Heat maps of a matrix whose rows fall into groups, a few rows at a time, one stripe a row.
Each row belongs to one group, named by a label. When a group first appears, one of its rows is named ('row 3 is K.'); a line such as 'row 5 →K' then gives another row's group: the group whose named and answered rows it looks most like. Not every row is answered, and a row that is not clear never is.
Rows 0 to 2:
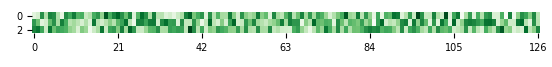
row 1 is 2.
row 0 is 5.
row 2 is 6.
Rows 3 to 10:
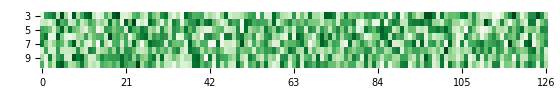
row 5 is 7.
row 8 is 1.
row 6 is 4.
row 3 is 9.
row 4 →1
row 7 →2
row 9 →5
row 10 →5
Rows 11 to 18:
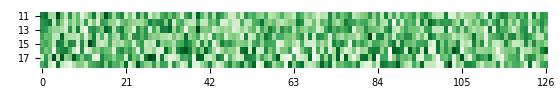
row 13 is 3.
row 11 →3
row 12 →2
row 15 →6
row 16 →6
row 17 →9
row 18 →4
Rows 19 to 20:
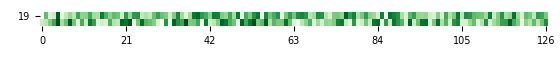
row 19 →1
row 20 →6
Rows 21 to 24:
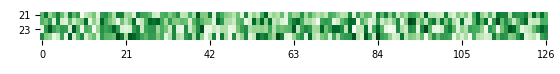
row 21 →3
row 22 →2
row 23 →9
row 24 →7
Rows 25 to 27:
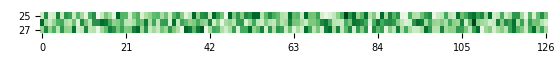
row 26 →4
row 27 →9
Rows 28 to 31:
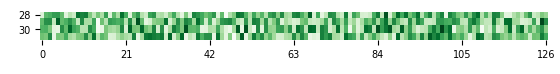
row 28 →5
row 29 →6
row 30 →7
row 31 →2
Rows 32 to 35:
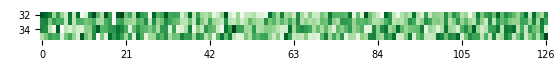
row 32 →3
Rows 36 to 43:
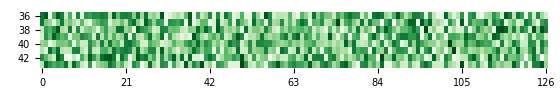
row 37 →2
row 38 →3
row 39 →5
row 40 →1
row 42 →4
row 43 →9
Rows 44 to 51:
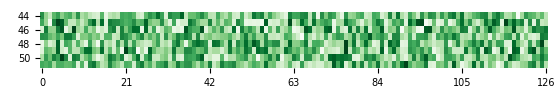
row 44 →2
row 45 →4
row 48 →1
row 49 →1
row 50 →9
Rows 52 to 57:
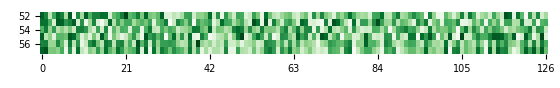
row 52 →4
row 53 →6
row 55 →2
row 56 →3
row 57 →3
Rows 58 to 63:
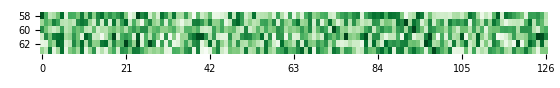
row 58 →4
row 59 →5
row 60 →7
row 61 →9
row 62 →5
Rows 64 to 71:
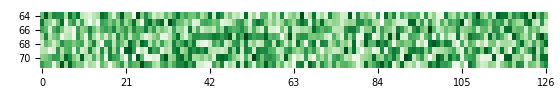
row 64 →3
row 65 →2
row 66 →4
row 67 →1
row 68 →7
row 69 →1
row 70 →6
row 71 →7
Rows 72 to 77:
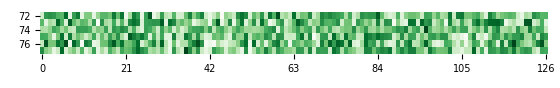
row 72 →9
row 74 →5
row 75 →7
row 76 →9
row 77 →7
